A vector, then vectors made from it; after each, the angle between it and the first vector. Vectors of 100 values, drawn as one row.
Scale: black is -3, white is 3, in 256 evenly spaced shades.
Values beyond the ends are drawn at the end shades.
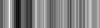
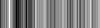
nearly parallel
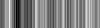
nearly parallel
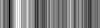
nearly opposite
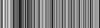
partly aligned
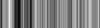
nearly parallel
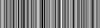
orthogonal
